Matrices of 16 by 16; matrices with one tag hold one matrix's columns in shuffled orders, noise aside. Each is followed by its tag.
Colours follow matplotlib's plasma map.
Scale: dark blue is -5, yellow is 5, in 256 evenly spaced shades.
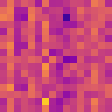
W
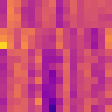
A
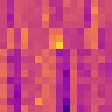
A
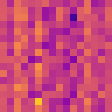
W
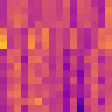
A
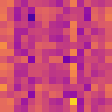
W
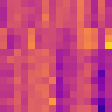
A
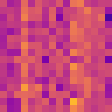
W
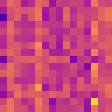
W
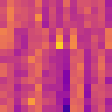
A
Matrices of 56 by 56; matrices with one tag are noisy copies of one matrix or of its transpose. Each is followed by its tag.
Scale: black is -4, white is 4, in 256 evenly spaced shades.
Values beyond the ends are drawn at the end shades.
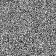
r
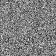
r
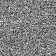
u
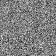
r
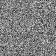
r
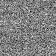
u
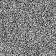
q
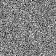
q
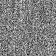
u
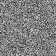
q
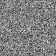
r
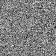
r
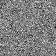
r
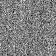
u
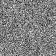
q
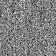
u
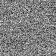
u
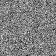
r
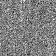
u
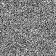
q
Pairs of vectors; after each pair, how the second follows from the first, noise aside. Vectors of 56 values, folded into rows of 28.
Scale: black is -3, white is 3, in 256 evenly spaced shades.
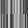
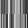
copied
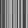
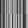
copied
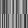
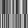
copied
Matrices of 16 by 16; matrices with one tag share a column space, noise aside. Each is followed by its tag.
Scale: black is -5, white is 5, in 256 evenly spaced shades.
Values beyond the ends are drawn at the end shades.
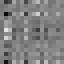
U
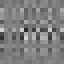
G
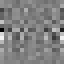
G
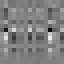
G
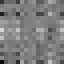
U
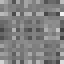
U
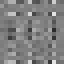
U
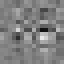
G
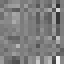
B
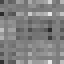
U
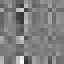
B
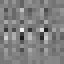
G
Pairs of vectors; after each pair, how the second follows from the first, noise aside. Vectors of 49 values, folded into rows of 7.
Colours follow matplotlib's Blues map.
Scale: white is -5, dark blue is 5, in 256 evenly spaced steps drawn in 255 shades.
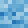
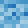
reversed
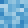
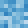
wrapped around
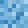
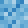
wrapped around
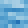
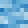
wrapped around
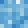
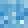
wrapped around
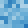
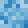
copied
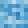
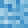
wrapped around
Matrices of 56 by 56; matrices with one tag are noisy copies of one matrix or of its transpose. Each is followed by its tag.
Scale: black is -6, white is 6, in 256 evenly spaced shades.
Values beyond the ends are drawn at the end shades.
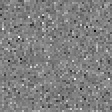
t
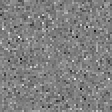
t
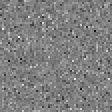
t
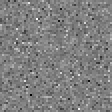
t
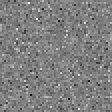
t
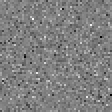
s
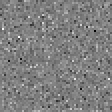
t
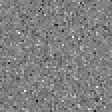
s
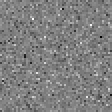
s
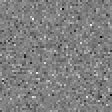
s
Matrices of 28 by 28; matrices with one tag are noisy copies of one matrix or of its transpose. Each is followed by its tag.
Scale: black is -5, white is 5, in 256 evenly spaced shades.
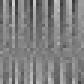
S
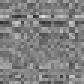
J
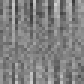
S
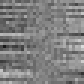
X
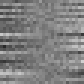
X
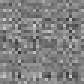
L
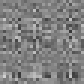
L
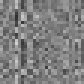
J
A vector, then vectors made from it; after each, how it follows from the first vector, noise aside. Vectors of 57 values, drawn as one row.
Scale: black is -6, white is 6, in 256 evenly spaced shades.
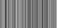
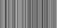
copied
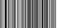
scaled up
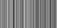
wrapped around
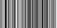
scaled up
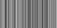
copied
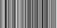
scaled up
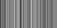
wrapped around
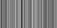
wrapped around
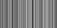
wrapped around
